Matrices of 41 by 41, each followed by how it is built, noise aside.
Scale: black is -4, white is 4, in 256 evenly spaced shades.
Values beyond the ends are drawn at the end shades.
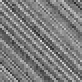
Toeplitz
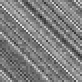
Toeplitz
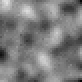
smooth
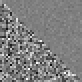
lower triangular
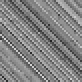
Toeplitz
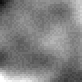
smooth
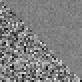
lower triangular
